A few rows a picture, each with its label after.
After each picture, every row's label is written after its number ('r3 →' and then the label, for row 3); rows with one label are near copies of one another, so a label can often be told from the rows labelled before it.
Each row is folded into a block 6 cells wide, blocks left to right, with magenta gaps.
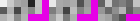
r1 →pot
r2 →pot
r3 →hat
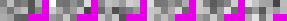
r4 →hat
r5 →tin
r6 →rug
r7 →tin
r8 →tin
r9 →pot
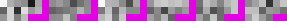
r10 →pot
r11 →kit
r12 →pot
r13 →rug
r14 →rug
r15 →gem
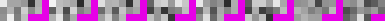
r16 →pot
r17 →pot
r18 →pot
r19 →rug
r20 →pot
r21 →rug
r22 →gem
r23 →kit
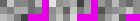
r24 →hat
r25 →pot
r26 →kit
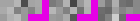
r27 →gem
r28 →gem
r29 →kit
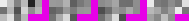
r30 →pot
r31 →kit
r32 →kit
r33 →tin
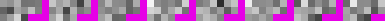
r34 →kit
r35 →pot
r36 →hat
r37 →tin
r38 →gem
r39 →tin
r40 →hat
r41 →hat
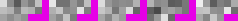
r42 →tin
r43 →tin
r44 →tin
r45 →kit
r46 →tin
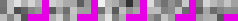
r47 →rug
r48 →pot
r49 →pot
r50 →tin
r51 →rug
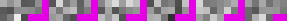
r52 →kit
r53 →hat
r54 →rug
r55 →hat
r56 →tin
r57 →kit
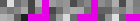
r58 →hat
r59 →kit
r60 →kit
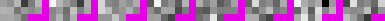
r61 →gem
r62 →pot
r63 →tin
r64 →hat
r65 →kit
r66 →hat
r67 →pot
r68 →hat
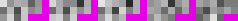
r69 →pot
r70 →pot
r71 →pot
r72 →gem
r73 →kit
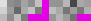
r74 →tin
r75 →gem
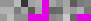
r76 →gem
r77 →kit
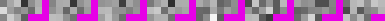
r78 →gem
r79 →gem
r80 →gem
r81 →gem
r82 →kit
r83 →hat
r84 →kit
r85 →rug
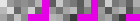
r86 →tin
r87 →hat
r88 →hat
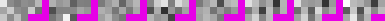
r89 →tin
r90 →kit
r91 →gem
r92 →rug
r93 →gem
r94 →pot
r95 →pot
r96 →pot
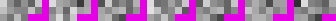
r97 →tin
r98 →pot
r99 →hat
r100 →tin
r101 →hat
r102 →gem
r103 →hat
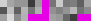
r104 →pot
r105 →hat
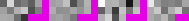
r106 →hat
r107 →gem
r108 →pot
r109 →tin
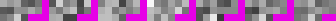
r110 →kit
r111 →hat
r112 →gem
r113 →tin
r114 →kit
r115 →kit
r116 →kit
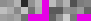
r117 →gem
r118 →kit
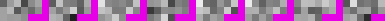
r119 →gem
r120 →hat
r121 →tin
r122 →kit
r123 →tin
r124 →tin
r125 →rug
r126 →hat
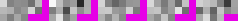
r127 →tin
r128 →pot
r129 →tin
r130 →tin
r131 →pot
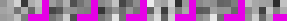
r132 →gem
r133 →kit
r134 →kit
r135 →pot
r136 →kit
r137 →pot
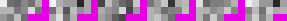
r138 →tin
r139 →pot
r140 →hat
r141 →gem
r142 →tin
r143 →pot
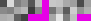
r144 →hat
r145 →pot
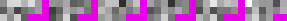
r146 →rug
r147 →kit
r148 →gem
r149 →kit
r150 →rug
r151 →pot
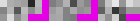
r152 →pot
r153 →gem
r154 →rug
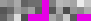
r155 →kit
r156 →rug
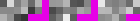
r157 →hat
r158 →kit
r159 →tin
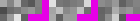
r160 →kit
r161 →tin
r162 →kit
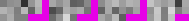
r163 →gem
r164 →kit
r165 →rug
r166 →pot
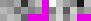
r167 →gem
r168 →pot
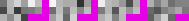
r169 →rug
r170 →pot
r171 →pot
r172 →kit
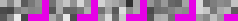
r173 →kit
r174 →rug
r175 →pot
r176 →kit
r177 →tin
